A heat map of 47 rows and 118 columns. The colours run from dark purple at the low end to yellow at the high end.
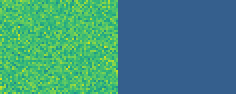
It is made of 1 by 2 panels. Panel 1,1: high, fine-grained. Panel 1,2: low, flat.
